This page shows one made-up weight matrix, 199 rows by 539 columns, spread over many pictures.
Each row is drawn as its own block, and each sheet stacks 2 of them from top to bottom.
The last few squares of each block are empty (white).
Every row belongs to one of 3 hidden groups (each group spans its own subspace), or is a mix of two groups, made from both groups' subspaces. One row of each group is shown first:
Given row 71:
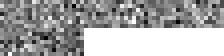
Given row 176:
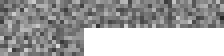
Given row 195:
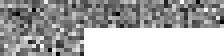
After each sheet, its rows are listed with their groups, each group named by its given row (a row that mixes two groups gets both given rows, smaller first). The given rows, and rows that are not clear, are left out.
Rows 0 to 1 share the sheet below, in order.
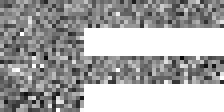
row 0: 176 and 195
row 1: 195
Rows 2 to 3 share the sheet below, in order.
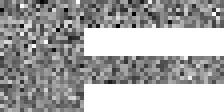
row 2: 176
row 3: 176
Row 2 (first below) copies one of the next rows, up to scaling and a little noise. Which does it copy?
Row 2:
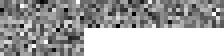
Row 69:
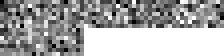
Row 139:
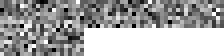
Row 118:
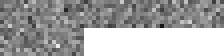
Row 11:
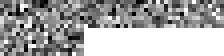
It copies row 139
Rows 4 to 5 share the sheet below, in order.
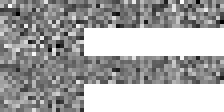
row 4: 195
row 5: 195
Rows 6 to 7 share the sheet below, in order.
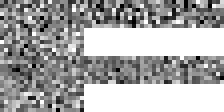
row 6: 71
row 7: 195
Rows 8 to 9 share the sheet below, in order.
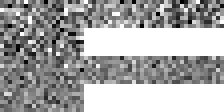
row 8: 176 and 195
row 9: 176
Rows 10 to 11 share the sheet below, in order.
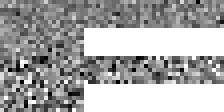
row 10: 195
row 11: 176
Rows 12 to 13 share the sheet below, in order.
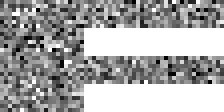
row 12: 176 and 195
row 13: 71 and 176
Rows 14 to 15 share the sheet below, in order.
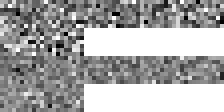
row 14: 195
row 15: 176 and 195
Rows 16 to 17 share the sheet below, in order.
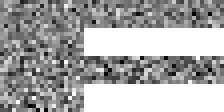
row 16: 71
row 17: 71
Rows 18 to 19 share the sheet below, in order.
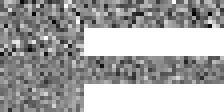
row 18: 71
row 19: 71
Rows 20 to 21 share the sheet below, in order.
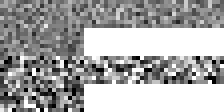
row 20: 71
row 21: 71
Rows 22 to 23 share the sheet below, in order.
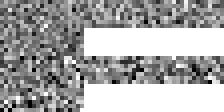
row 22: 71
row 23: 71
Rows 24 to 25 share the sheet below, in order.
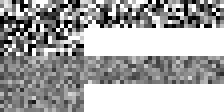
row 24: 176
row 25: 176
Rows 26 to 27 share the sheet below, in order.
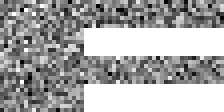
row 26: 71 and 176
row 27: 176
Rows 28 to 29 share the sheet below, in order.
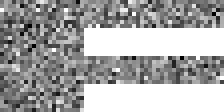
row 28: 176
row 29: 195
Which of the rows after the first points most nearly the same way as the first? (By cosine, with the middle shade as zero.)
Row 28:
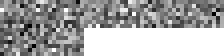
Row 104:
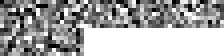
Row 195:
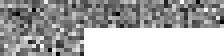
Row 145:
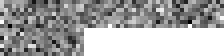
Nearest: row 104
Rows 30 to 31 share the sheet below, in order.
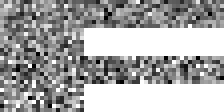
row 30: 71
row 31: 195
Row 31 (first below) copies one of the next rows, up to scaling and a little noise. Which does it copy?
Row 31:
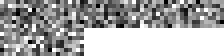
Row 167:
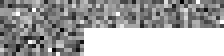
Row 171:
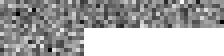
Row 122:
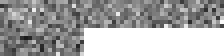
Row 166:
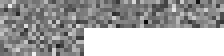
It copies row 171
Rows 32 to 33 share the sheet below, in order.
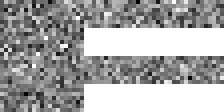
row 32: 71
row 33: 195
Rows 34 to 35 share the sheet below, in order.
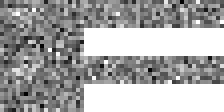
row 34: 195
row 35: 71 and 195
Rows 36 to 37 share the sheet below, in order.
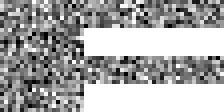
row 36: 71 and 176
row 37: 71 and 176
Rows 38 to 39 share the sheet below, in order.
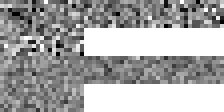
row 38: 195
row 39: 71
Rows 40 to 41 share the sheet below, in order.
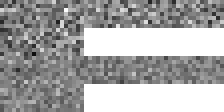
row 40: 176 and 195
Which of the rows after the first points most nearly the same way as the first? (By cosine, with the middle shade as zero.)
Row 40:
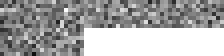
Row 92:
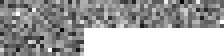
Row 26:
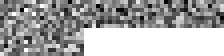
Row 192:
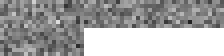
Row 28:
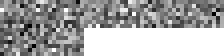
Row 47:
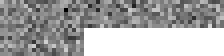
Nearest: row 28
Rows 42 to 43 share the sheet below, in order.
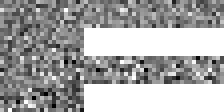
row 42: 176
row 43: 71
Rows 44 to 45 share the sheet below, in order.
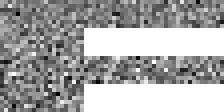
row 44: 195
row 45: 71 and 195
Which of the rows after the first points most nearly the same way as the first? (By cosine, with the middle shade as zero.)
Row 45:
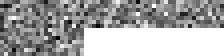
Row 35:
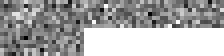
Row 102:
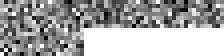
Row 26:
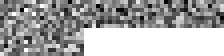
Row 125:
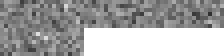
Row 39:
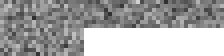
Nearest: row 35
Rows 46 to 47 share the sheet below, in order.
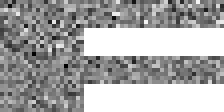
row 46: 195
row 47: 176
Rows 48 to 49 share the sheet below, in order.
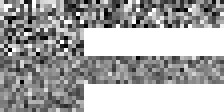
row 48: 71 and 176
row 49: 176
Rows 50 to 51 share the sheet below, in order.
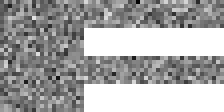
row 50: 71
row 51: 195
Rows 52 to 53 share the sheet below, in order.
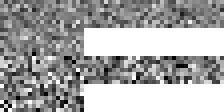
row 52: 195
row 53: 71
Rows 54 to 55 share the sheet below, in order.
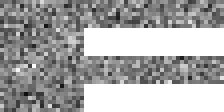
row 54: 71 and 176
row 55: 195
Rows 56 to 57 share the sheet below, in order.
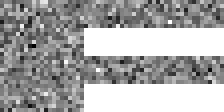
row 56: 176
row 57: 71
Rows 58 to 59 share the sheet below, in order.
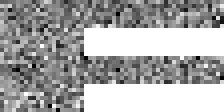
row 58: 71 and 195
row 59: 195
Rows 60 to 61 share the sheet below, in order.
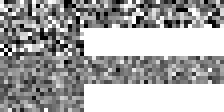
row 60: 71
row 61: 71 and 176
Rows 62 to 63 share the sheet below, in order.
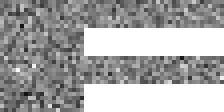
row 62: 176
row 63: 195
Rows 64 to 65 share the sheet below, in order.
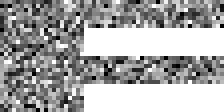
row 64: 71 and 195
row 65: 71
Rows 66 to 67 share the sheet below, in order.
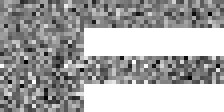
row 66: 71
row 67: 176
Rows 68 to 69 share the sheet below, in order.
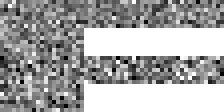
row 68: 195
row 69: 176
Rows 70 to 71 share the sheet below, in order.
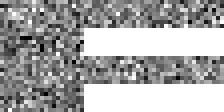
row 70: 195
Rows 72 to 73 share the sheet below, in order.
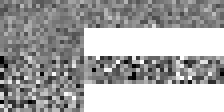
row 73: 71 and 176
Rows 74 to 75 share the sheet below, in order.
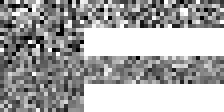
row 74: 195
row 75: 71
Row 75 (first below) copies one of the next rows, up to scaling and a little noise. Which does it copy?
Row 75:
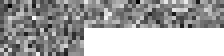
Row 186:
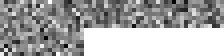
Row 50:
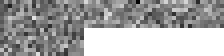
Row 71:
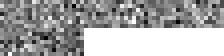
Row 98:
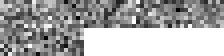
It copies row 50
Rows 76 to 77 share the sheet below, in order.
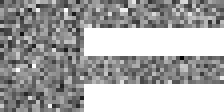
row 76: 176
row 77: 195
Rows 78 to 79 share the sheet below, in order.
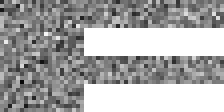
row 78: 176 and 195
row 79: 176
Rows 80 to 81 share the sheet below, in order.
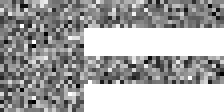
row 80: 176
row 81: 176
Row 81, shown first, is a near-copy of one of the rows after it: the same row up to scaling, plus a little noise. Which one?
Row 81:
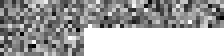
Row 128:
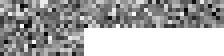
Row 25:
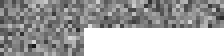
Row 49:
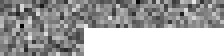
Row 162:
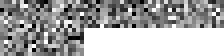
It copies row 25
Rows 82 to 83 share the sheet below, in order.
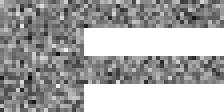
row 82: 176
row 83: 176
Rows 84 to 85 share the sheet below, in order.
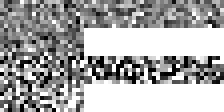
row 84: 71
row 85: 71
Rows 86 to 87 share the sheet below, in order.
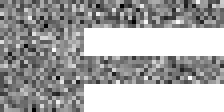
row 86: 71
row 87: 195
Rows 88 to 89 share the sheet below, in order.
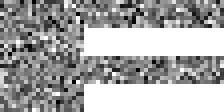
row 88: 71
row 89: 195
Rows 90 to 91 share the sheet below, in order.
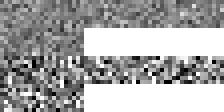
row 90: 195
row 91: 71 and 195
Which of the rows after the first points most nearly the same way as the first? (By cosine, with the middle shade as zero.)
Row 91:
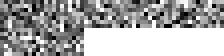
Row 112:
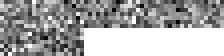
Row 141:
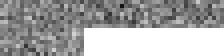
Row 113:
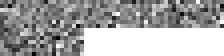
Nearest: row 113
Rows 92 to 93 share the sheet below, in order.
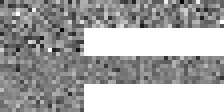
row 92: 195
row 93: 195
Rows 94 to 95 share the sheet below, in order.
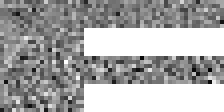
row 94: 195
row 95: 71
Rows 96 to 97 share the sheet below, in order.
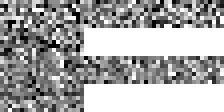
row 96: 176 and 195
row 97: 71 and 176
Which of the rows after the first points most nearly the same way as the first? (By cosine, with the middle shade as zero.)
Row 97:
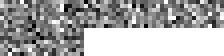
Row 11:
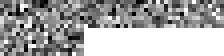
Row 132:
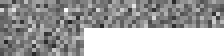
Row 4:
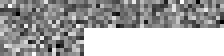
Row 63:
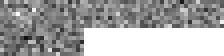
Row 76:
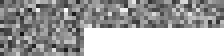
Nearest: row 11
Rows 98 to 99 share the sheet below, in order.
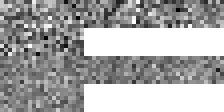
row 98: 71
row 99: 71 and 176
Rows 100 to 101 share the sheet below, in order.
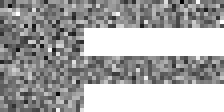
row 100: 195
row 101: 71 and 195
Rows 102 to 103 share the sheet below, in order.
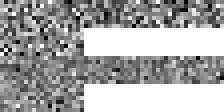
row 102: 71
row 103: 195
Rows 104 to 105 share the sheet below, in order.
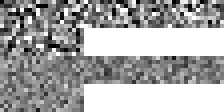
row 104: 176
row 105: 71
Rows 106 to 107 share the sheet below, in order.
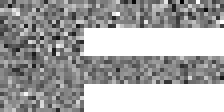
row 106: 195
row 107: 195
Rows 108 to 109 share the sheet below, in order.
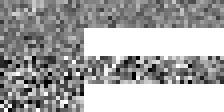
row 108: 176 and 195
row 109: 71
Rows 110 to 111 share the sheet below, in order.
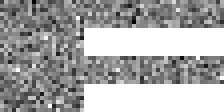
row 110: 71 and 195
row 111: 195
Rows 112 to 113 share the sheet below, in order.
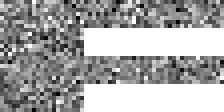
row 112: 71
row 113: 195
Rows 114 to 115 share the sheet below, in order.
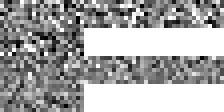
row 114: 71
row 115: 176
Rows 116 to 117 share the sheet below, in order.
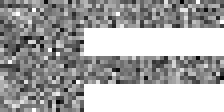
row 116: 195
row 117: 195
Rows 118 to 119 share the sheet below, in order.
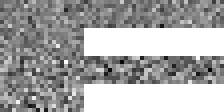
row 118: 176
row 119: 71
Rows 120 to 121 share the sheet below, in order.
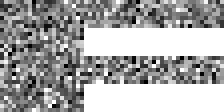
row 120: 71
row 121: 176 and 195
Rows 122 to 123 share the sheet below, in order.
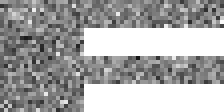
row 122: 195
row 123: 71
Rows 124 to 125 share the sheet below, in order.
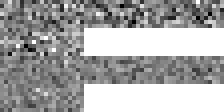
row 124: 71
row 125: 71
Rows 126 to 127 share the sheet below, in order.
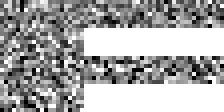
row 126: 71 and 176
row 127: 71
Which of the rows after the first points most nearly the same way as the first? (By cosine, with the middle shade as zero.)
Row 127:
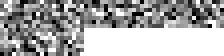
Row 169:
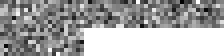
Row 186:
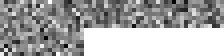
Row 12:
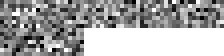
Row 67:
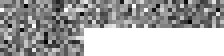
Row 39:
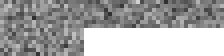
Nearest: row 39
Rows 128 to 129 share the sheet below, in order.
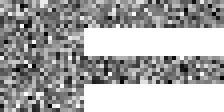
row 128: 176
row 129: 195
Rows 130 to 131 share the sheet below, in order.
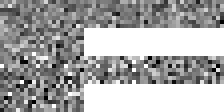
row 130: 195
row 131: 176
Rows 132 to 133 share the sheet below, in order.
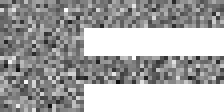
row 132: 176 and 195
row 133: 195
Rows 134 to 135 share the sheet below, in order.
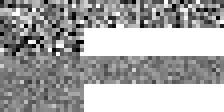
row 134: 195
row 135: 176
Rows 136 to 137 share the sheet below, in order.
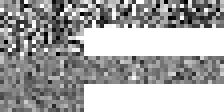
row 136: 176
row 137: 71 and 176
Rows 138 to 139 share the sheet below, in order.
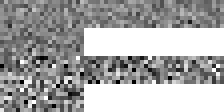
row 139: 176
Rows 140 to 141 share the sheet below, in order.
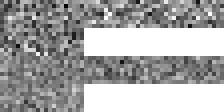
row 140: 71
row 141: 71
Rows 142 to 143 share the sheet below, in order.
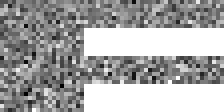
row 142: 195
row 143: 71 and 195
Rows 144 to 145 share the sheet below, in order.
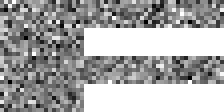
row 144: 195
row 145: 176
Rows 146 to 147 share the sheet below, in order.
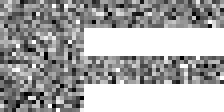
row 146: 71
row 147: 195
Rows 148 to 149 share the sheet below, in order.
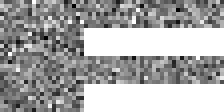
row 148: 71
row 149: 195
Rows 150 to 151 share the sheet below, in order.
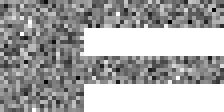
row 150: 176 and 195
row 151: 71 and 195
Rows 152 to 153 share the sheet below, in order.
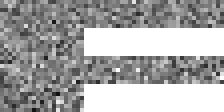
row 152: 71 and 195
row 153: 195
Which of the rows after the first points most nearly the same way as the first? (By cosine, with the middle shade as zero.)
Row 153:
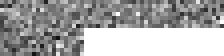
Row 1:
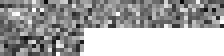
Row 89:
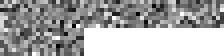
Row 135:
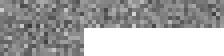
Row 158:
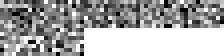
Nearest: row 1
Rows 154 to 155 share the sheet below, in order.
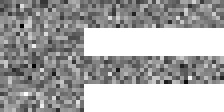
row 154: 176
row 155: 195
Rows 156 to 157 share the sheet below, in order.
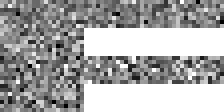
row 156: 195
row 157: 176
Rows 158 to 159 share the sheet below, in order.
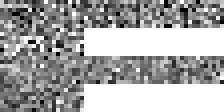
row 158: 195
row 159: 195
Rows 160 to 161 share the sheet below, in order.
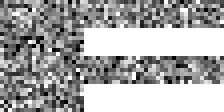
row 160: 195
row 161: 71
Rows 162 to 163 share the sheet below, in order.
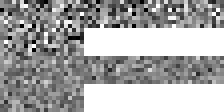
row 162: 176
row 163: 71
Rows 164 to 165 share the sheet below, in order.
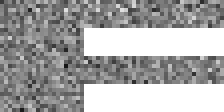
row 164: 176
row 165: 71 and 176
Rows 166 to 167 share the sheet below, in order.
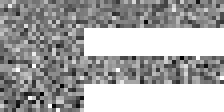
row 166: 195
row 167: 195
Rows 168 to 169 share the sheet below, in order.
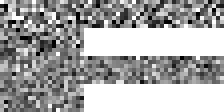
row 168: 195
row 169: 71 and 195
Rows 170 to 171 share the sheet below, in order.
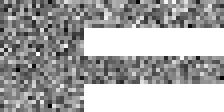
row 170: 71
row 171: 195
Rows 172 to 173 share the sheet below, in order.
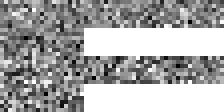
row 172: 195
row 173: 71
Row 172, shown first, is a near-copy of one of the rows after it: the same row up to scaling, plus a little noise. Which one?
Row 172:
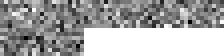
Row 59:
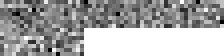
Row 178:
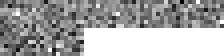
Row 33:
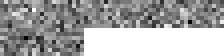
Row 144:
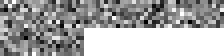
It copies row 33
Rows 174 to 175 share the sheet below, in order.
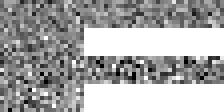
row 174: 71
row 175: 71
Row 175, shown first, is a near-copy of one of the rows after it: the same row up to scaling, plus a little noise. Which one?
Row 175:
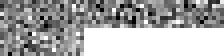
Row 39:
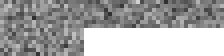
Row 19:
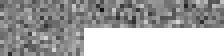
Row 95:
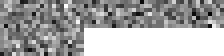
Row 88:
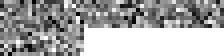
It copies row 19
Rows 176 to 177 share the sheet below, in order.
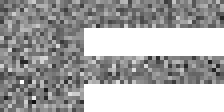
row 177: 176
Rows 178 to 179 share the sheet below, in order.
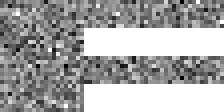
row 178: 195
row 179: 176
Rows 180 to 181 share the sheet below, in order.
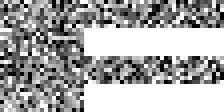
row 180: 176 and 195
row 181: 176 and 195
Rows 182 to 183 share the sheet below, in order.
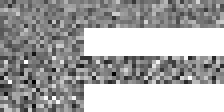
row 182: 195
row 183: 176 and 195
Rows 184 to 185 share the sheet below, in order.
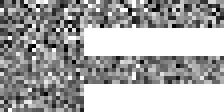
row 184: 176
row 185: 71
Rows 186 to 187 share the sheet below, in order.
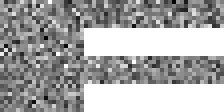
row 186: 71
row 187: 176
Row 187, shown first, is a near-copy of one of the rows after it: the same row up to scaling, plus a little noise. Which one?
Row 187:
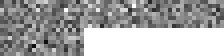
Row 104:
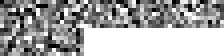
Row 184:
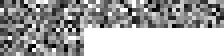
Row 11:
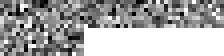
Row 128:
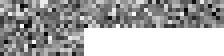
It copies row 184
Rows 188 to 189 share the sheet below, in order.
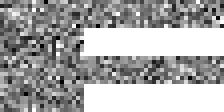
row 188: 195
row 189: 195
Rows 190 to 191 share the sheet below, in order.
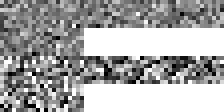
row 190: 195
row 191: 71
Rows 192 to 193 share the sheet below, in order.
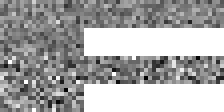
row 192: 71 and 195
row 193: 195
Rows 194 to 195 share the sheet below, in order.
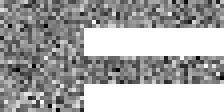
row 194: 71 and 176
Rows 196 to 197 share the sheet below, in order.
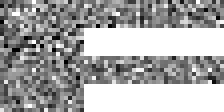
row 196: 176 and 195
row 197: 71
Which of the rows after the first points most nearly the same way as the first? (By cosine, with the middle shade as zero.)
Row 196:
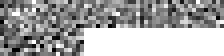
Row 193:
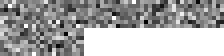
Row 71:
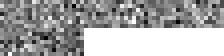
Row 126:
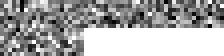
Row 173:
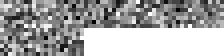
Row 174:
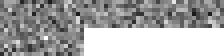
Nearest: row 126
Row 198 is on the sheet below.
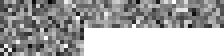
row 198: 71
